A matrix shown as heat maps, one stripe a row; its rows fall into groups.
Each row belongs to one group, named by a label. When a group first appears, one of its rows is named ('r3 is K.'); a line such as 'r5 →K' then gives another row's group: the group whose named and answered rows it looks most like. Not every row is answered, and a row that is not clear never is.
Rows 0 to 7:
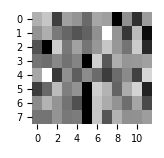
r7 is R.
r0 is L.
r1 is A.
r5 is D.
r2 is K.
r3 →R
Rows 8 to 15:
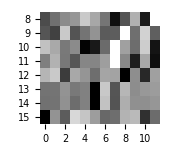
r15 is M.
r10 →A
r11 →A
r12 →L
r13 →R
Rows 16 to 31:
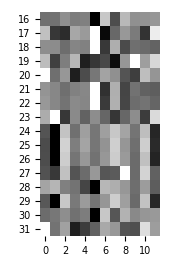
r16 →R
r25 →K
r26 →K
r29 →K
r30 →R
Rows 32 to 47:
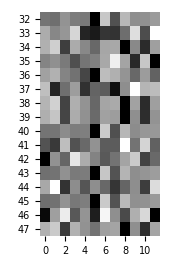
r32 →R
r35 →A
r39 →L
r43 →R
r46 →D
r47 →L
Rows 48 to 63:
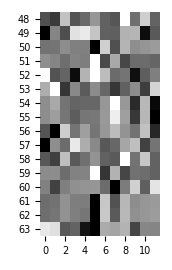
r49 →M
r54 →A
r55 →A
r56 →K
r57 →M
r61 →R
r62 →R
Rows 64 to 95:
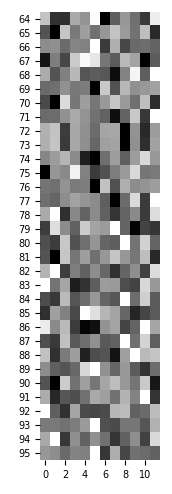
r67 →M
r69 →R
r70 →K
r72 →L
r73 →L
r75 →M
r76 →R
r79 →A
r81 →K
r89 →M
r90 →K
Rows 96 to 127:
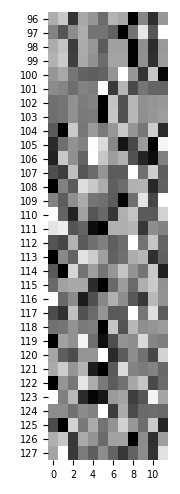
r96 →L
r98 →L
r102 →R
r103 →R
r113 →M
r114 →K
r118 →R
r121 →A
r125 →K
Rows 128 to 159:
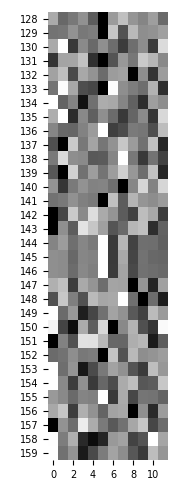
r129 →R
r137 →K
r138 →A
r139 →K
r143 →M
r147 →L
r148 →A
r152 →R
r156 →L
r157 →M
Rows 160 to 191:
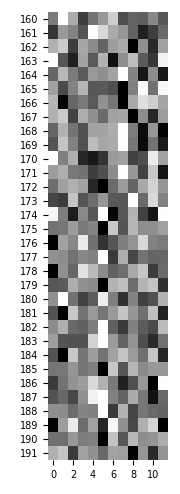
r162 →L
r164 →A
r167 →L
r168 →A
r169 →A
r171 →A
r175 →R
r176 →M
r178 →M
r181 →K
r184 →K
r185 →R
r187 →M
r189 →D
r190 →R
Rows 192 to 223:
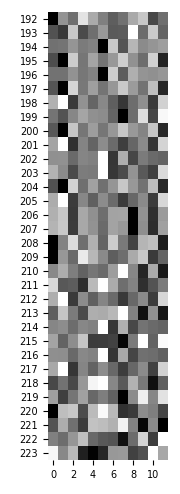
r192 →M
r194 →R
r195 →K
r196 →R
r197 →K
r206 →L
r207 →L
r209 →M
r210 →A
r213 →A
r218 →M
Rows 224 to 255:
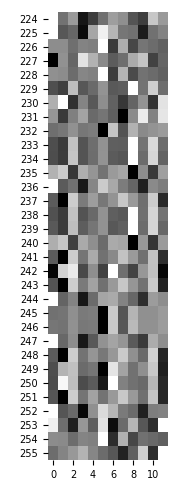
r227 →M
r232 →R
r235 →L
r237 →K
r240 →L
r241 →K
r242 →D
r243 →K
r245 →R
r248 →K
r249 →D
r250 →D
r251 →K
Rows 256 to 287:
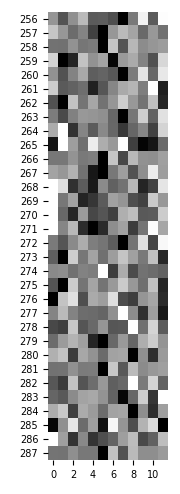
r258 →R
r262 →K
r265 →A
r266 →R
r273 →K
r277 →A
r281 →R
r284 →L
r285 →D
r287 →R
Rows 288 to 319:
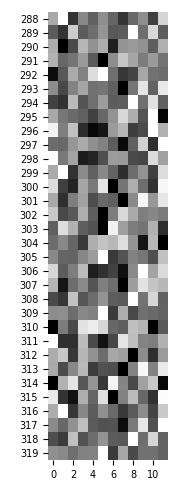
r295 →A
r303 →D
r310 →M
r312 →L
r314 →D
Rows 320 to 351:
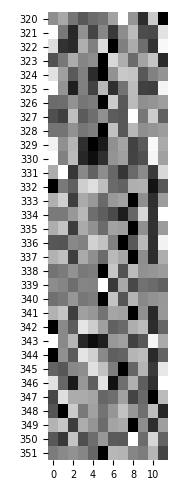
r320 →A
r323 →D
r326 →R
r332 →M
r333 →L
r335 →L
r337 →L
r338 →R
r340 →R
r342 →M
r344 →M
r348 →K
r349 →L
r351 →D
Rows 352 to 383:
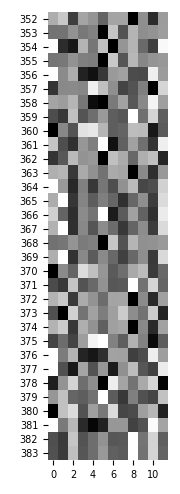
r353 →R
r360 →M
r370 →M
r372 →L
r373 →K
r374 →L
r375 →M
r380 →D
